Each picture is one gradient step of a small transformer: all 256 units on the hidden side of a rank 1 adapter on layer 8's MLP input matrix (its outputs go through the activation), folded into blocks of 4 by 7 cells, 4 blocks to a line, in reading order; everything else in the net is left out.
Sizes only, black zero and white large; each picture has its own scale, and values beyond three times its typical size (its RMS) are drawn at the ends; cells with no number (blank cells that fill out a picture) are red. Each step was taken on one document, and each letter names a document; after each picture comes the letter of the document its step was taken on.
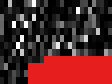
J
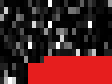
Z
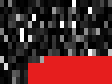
J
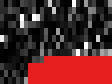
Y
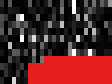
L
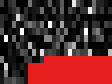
J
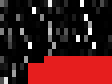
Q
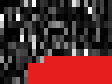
J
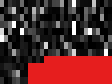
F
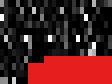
Q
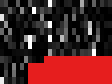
Q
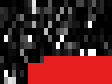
Z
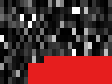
Y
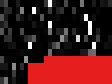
Q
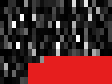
L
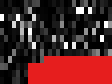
L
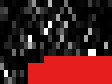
Z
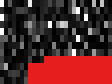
F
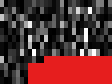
J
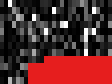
L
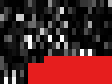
Z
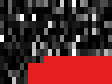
L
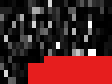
Z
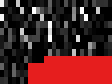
Q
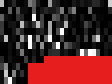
Z
